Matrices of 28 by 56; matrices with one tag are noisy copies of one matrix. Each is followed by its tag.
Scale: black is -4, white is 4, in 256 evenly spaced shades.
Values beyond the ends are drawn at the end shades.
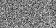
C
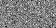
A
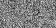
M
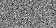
C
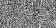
M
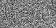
C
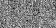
M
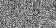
M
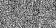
M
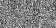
M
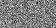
A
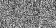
M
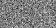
C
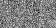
M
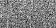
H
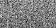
H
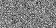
A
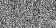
M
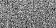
H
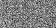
A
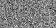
C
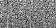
H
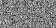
A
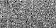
H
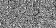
M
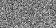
C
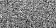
H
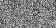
M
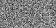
C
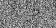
M
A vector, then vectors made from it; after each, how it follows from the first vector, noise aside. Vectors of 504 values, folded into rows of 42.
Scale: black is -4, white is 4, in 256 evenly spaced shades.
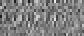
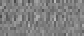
shrunk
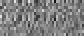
negated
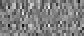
wrapped around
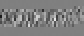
partly zeroed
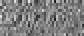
negated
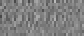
shrunk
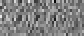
negated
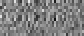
negated
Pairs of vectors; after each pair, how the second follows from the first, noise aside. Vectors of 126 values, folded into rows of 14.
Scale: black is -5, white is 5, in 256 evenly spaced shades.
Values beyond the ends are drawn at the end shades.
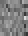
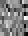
scaled up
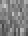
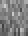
copied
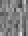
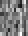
scaled up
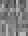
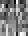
scaled up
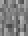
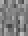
copied
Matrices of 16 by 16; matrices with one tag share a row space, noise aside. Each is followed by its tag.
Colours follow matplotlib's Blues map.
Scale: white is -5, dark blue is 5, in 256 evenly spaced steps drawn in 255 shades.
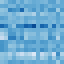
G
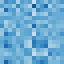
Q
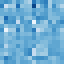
Q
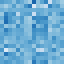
Q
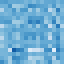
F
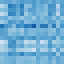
G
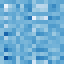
Q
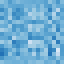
F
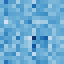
Q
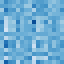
Q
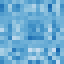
F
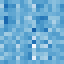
Q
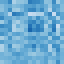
F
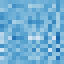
F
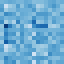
Q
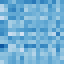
G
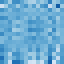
F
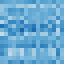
G
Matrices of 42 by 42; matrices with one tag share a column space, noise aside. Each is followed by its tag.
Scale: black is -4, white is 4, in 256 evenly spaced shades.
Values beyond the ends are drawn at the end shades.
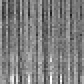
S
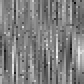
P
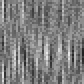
P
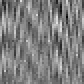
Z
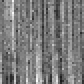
S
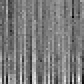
S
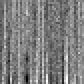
S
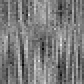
P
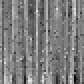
S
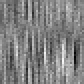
P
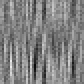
P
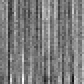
S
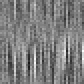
P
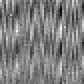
Z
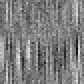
P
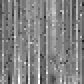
S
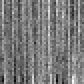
S
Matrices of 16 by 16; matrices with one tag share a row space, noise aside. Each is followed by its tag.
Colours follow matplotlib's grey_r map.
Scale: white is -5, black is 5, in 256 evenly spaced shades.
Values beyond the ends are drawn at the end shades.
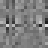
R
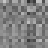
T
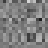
T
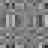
R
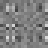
R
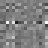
R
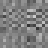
T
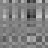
T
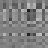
T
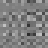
T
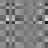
R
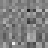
T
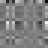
R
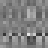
T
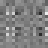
R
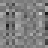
R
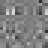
R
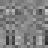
R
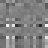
R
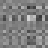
T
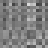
T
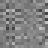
R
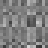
T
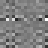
R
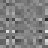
R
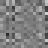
R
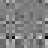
R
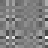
R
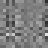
R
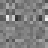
R
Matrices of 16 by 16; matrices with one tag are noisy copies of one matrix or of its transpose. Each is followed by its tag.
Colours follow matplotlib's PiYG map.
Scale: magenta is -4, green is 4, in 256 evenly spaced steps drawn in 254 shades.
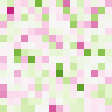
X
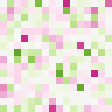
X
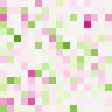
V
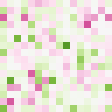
V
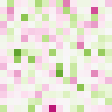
X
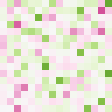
V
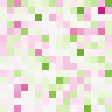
V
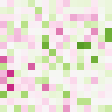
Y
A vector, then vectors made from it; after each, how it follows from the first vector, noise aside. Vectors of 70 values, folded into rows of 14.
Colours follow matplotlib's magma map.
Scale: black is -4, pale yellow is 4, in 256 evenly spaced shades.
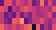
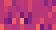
partly zeroed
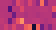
partly zeroed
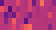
partly zeroed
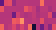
partly zeroed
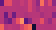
partly zeroed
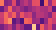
negated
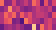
negated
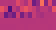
partly zeroed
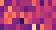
negated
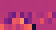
partly zeroed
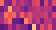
negated
